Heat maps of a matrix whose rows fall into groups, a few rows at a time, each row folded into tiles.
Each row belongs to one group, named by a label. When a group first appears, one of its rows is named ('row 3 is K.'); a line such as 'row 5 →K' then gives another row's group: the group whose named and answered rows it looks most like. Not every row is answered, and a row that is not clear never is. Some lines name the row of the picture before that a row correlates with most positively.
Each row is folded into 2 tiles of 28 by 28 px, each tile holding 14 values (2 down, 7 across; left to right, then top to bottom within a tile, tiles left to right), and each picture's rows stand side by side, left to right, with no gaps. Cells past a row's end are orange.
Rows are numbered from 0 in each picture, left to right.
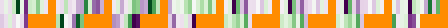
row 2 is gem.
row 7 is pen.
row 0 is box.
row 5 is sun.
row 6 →sun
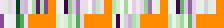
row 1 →sun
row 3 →sun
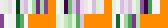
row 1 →sun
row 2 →gem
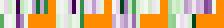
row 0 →pen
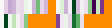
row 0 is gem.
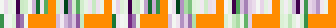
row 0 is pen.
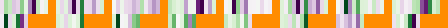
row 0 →gem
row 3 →gem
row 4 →sun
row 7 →gem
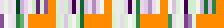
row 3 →pen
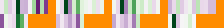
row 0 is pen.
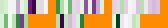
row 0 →gem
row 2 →gem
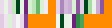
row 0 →box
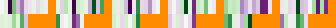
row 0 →sun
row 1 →pen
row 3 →box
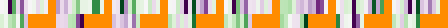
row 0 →sun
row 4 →sun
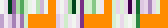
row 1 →box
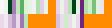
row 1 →box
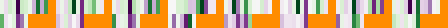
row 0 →pen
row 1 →box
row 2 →pen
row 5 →box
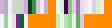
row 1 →sun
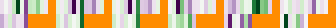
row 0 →box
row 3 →sun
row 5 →gem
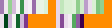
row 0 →gem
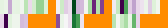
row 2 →sun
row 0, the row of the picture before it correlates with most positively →1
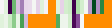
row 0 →sun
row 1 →pen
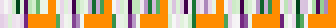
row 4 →pen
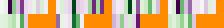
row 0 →sun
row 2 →box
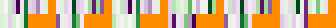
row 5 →box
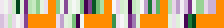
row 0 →box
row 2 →pen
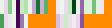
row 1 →box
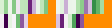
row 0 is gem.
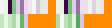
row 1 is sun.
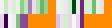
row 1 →box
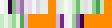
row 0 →sun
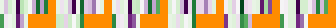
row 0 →pen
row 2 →pen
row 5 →pen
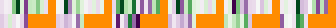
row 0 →box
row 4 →sun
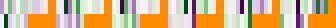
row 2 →sun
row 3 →box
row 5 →pen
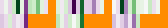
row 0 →box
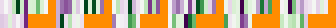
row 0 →box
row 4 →pen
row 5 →sun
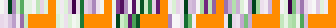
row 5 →sun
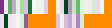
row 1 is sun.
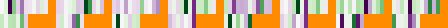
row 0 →sun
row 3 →box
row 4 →gem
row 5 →box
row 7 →pen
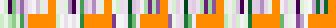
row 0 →sun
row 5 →pen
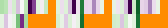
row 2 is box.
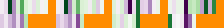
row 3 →pen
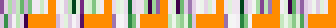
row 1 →box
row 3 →sun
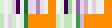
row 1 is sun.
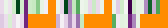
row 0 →box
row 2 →pen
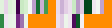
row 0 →pen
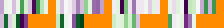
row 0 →gem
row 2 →sun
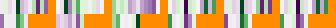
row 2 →gem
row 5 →pen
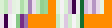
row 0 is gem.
